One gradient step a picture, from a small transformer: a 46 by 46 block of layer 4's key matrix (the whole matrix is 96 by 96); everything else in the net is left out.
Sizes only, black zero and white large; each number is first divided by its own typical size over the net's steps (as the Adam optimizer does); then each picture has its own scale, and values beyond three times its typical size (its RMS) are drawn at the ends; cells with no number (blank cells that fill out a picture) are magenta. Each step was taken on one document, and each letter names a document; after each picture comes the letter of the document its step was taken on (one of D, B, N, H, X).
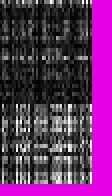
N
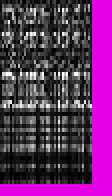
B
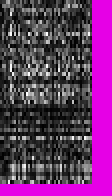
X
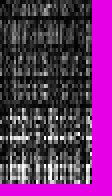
X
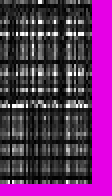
B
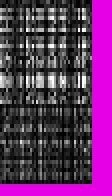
N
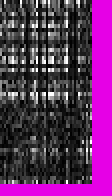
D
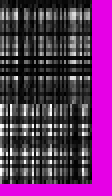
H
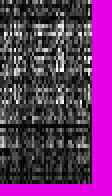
X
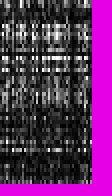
D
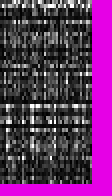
X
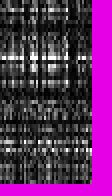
D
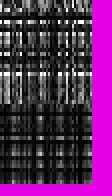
B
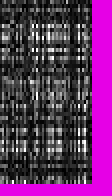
D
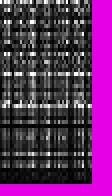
B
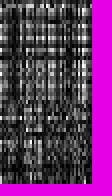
N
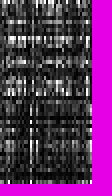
D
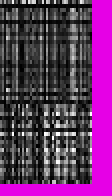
H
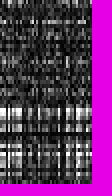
N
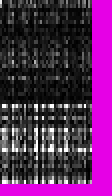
D
